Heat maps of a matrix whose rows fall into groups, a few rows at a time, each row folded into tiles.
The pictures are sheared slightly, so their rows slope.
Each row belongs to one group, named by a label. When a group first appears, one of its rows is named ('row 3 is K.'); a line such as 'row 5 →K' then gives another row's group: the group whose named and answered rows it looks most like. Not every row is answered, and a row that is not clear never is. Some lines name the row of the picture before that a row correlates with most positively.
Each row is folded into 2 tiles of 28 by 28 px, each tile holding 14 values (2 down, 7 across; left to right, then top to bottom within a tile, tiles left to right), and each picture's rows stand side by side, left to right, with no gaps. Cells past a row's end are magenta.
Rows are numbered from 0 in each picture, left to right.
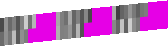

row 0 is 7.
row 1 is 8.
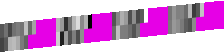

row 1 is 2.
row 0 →7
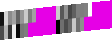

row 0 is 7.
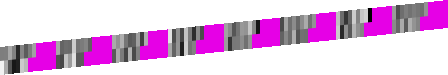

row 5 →7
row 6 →2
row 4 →2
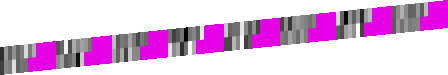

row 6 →8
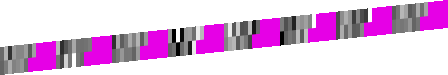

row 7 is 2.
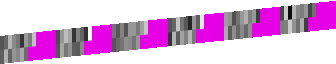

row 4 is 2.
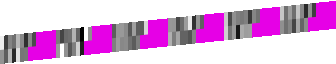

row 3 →2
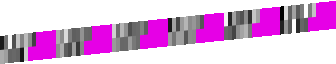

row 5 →7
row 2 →8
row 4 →8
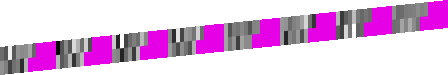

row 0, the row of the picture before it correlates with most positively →0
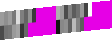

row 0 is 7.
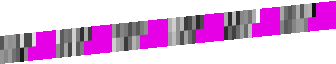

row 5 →2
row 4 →8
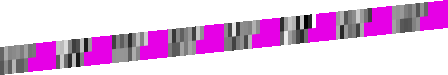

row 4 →8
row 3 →8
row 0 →7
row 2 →7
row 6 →2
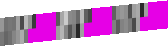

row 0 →2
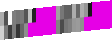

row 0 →8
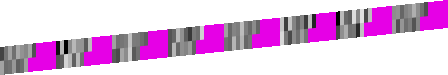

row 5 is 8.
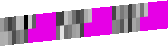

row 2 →7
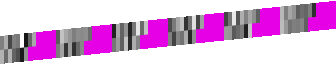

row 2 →7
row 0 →2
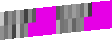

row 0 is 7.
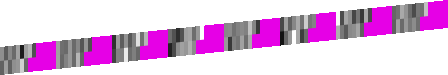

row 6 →8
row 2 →7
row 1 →8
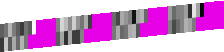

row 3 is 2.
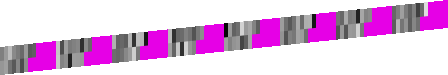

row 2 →2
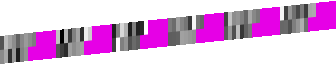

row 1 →8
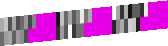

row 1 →7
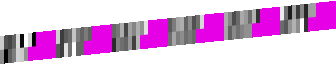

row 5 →8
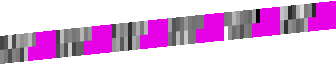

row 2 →7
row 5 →2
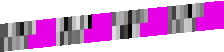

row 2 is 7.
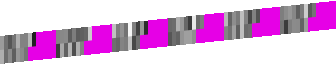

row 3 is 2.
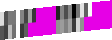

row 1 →7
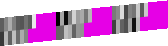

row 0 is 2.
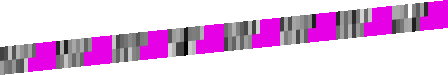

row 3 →7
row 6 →7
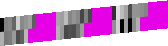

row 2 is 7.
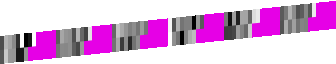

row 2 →7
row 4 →8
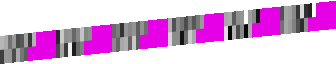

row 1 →7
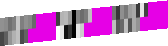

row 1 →7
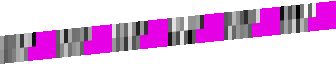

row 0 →2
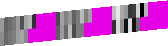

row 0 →2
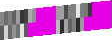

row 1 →2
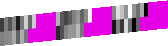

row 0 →7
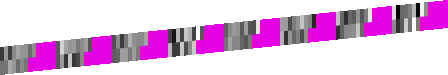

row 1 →7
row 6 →8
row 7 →8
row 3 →8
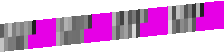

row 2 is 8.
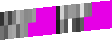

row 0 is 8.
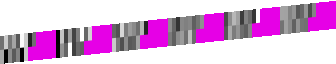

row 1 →7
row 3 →8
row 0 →2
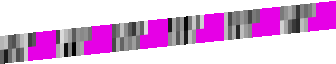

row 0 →2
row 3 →7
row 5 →7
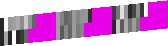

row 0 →7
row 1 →2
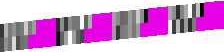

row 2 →2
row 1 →7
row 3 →2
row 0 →7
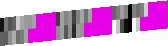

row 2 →7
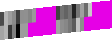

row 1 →7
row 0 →7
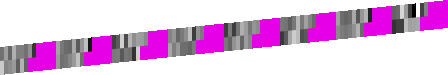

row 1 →2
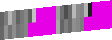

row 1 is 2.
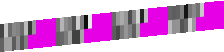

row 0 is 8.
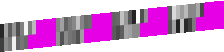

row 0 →7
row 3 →7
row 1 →2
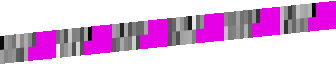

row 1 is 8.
